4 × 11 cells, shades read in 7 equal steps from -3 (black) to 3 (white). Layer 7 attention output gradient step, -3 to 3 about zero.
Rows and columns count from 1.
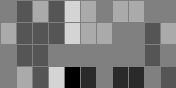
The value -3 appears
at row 4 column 5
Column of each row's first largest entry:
5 5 1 4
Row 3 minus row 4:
0 -2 0 -2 3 2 0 2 2 -1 1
